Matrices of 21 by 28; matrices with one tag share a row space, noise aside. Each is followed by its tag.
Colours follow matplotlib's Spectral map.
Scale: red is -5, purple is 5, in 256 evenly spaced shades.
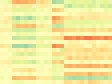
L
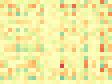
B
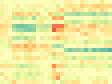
L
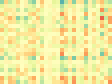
B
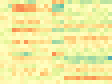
L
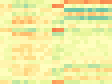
L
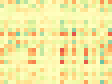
B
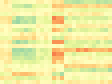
L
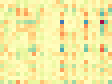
B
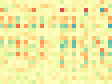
B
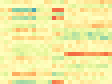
L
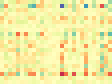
B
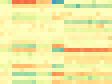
L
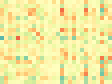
B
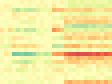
L
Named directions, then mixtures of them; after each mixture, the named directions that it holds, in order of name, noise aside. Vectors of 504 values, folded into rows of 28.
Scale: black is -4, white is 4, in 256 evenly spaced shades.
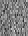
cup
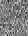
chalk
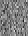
cup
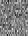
chalk, cup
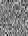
chalk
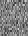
chalk, cup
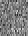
chalk, cup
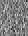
cup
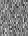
chalk, cup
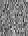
cup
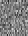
chalk, cup
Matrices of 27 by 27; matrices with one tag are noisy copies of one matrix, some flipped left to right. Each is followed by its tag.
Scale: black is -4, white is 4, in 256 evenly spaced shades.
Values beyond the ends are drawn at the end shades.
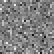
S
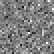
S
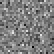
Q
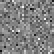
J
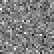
S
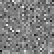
J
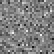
Q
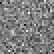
Q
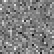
S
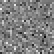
S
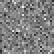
J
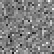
S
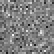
Q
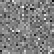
J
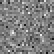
Q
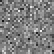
J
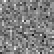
S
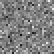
S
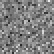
S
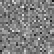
J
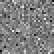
J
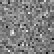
Q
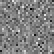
J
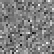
S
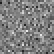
Q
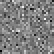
J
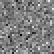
S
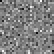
J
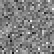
S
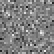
Q
